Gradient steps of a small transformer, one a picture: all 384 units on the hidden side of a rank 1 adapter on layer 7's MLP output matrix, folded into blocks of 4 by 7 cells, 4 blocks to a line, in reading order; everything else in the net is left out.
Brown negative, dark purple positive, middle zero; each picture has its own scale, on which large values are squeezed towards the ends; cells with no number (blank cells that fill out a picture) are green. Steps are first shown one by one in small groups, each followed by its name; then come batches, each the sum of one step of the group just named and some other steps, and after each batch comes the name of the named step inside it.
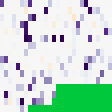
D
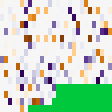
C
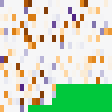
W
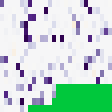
D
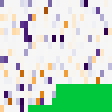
W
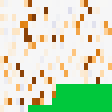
W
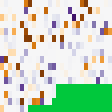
W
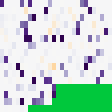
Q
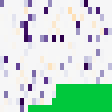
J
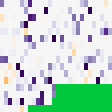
Q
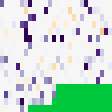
Q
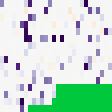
J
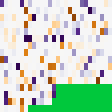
Q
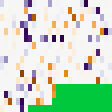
J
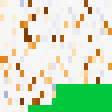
Q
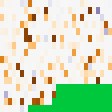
J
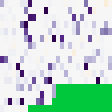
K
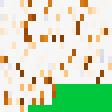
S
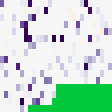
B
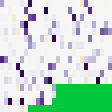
K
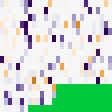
K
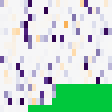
K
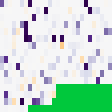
B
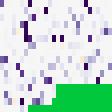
B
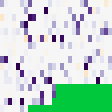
K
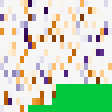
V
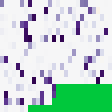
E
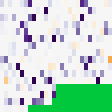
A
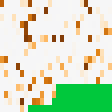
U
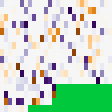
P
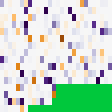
P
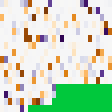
A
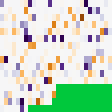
V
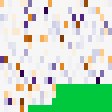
A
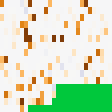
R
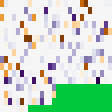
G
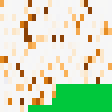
R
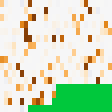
R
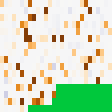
R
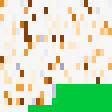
R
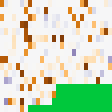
G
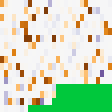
G
